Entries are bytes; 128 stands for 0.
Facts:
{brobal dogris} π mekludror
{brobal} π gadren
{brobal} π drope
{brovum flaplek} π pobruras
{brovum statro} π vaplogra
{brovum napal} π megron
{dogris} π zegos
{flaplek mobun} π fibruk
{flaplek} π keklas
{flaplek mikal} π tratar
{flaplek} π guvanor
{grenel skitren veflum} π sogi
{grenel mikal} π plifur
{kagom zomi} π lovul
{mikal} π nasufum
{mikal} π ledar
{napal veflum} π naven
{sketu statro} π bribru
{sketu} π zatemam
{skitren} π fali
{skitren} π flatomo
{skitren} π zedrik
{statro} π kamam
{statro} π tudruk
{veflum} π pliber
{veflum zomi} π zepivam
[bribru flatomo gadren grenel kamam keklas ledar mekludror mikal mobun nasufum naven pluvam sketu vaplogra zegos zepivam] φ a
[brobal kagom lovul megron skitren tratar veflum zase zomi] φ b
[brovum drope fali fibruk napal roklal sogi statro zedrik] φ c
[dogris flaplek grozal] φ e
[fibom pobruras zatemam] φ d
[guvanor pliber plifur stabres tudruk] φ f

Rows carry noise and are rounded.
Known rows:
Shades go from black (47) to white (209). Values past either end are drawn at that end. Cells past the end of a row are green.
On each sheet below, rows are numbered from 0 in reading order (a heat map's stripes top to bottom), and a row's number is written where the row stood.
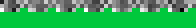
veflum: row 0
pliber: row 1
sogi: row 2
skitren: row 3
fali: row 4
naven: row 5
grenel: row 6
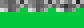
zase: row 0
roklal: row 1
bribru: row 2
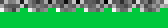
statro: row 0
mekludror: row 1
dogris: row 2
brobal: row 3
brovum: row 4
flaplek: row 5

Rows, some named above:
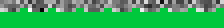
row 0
tudruk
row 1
grenel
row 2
zepivam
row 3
mobun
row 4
tratar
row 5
sketu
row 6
kagom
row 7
megron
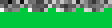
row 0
dogris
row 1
skitren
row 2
bribru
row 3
pobruras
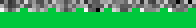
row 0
napal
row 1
lovul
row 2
fibruk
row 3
grenel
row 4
pliber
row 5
zomi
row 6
dogris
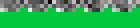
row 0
gadren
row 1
brobal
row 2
zegos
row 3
mikal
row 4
plifur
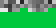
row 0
zatemam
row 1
drope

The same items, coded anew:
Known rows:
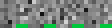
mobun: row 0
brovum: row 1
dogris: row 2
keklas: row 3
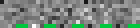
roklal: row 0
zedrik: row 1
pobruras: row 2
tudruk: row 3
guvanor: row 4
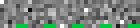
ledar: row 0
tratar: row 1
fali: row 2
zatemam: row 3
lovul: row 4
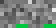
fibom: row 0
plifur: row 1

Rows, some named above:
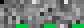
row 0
brobal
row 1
napal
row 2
skitren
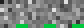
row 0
tudruk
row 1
plifur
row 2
skitren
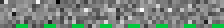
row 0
brovum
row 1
veflum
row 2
brobal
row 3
zatemam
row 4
dogris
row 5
pliber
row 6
sketu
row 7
fibruk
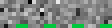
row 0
megron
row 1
statro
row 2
naven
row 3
sogi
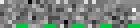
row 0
zepivam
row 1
drope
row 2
mikal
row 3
grenel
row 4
flaplek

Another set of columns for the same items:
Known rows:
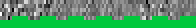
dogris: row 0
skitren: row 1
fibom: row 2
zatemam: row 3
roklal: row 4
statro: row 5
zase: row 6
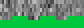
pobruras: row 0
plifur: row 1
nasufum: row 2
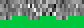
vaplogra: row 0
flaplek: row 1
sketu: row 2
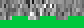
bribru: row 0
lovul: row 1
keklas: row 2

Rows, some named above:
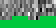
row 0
tratar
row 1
brobal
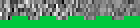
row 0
brobal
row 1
fibruk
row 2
napal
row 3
fibom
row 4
drope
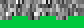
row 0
veflum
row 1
grenel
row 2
megron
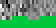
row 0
brovum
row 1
zepivam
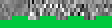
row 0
pliber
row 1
lovul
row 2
flaplek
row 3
mikal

